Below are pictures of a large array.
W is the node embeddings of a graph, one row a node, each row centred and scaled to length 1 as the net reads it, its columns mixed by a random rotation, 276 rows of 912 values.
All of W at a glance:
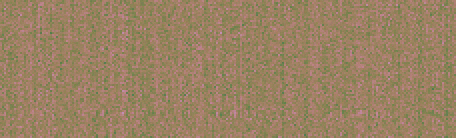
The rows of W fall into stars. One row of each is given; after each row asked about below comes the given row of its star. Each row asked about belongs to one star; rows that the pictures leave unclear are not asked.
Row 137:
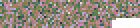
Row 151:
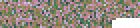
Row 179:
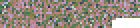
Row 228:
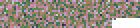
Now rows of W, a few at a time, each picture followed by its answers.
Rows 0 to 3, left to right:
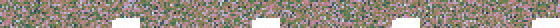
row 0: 137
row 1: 137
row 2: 179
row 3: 151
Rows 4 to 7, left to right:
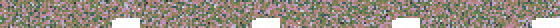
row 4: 179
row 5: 151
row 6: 228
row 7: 137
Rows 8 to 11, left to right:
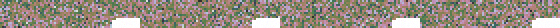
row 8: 137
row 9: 228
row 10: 228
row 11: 137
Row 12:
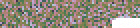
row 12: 179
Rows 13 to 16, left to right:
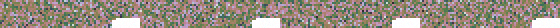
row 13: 137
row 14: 151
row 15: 179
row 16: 151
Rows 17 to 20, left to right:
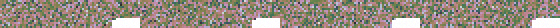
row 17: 137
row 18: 137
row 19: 137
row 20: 179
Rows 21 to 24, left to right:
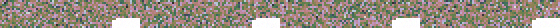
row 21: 151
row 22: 137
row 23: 228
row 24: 151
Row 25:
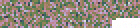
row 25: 137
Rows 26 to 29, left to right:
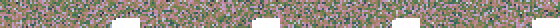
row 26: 228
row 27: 151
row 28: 137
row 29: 228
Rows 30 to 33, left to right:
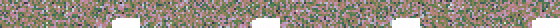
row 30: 228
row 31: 228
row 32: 228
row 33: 151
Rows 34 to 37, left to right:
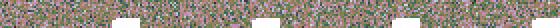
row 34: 151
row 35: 179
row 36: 179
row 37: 228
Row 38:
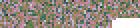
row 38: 151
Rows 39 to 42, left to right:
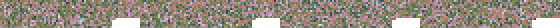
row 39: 179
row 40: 179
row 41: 228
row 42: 137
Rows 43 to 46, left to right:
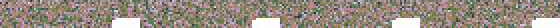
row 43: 151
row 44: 151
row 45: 137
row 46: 228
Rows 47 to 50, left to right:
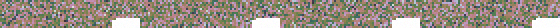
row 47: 179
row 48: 137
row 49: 228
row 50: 151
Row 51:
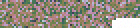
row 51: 228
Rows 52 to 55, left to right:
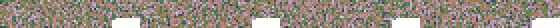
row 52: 137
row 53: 179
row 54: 151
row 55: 151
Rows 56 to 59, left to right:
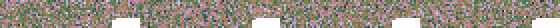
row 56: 228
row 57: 179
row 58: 179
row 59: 151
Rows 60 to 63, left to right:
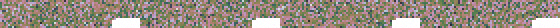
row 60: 151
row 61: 179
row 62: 151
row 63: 137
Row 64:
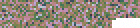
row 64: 151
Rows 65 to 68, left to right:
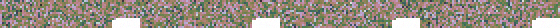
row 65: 179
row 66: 151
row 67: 151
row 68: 179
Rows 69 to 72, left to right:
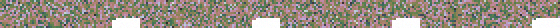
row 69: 137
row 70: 151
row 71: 137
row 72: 228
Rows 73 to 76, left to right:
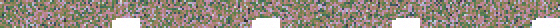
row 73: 179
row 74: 137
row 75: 137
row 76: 179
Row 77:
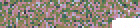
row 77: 151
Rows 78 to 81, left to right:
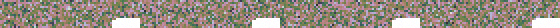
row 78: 151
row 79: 151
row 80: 137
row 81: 151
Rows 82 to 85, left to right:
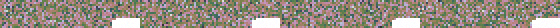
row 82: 179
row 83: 228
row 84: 179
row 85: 228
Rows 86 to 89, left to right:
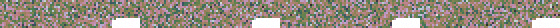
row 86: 228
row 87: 137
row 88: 179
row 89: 137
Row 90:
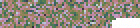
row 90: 151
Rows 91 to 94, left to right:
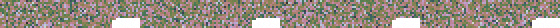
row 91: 151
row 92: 137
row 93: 151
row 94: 179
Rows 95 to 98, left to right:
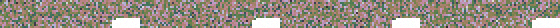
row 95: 228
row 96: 137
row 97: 137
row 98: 228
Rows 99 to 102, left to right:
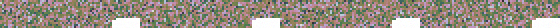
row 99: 137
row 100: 151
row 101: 151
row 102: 179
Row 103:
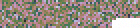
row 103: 228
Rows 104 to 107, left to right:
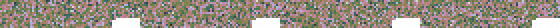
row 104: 179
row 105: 151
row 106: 228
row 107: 179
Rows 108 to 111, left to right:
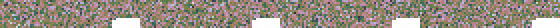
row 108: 137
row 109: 151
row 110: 228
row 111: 137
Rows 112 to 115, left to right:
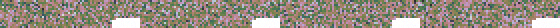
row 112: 137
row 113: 228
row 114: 151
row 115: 228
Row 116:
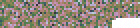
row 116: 137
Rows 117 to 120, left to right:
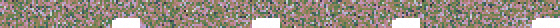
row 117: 179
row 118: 228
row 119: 228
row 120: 137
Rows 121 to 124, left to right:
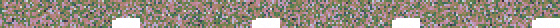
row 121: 179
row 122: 137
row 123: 179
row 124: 228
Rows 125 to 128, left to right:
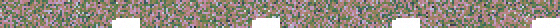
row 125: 137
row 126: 137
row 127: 137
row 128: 228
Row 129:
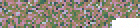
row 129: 151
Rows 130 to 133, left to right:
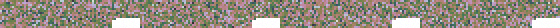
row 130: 151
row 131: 228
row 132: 228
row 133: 228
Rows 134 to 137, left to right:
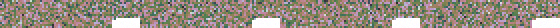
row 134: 228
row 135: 179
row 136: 179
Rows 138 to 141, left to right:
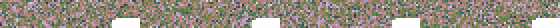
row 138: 151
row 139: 137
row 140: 228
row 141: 151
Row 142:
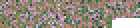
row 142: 179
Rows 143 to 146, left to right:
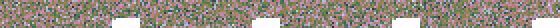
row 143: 228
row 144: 151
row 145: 228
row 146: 137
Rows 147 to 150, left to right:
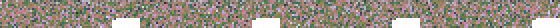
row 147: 228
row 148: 137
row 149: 137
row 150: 151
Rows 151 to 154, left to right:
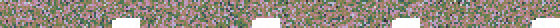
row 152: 179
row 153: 151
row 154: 137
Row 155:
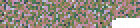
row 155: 228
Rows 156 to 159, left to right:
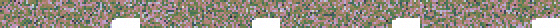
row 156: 137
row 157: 151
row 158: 137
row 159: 228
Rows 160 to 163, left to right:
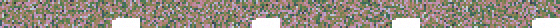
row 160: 151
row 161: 137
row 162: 179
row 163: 228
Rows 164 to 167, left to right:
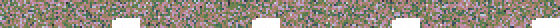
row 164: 151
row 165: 179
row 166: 228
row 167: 228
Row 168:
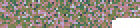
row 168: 179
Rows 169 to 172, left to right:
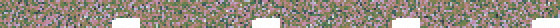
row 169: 137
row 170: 137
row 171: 179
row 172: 228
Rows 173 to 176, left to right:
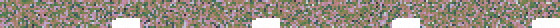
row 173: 228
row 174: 151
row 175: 179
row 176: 228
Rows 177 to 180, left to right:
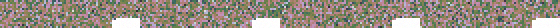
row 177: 228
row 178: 228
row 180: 151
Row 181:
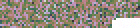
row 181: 228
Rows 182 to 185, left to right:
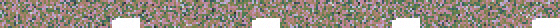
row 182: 151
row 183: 151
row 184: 137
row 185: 228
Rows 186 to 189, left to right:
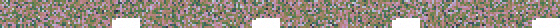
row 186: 228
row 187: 228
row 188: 151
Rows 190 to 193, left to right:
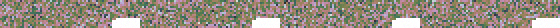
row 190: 228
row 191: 151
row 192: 179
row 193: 228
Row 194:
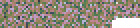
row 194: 137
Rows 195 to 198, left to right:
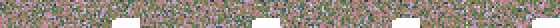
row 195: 151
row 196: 151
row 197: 151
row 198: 228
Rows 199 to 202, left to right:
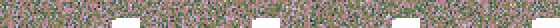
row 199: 137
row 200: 228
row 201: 228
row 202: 137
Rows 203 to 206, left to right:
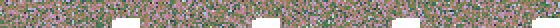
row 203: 151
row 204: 228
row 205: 179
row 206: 151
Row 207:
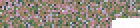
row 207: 137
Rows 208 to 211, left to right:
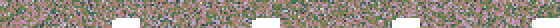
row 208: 179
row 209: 137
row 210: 179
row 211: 228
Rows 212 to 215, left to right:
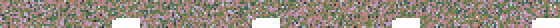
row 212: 179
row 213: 228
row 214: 137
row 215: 137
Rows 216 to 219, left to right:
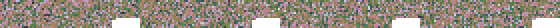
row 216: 228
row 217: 179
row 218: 179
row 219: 179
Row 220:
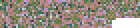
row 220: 137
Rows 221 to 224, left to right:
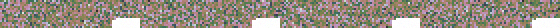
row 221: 151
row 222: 228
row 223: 228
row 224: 228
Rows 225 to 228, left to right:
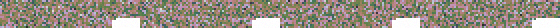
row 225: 228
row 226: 228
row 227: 228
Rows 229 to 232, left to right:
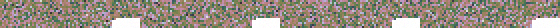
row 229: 137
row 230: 228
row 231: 228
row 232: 228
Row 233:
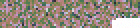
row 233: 228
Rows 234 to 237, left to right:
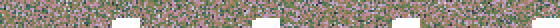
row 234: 137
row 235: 179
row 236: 151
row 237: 151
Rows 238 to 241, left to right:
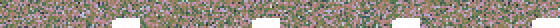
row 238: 137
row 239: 137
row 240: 179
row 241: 179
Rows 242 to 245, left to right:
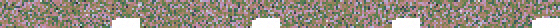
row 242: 151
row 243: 137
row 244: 137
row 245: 179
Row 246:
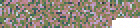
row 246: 137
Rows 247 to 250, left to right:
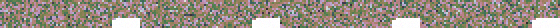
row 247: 179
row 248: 228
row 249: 137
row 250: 179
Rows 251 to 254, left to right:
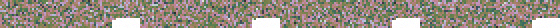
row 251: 179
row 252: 228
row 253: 137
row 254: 151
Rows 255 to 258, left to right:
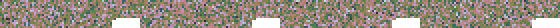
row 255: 179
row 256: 179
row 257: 228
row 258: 228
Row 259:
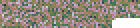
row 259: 151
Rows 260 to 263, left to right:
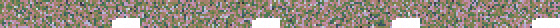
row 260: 179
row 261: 137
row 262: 151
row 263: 228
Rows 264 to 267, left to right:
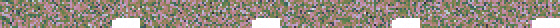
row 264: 179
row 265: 137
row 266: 151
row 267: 137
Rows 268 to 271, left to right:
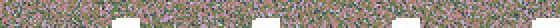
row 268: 137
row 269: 151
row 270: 137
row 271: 137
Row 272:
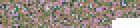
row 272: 137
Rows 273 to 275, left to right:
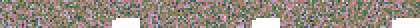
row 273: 228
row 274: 137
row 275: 228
